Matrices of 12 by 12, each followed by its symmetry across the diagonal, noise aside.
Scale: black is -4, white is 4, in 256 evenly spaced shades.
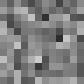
antisymmetric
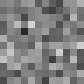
antisymmetric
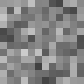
neither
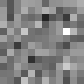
neither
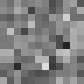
antisymmetric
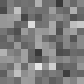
neither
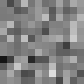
neither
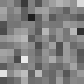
neither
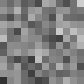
antisymmetric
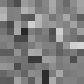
antisymmetric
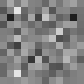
antisymmetric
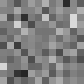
antisymmetric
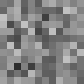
neither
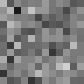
neither
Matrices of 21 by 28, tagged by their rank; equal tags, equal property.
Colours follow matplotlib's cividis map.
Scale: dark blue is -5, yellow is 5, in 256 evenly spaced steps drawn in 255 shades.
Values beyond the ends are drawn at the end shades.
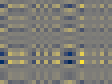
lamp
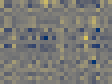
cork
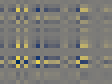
lamp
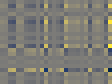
lamp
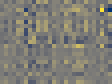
cork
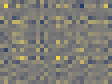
cork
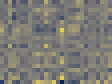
cork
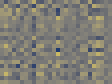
cork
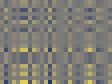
lamp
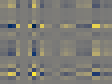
lamp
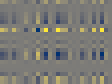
lamp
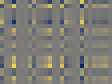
lamp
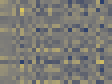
cork
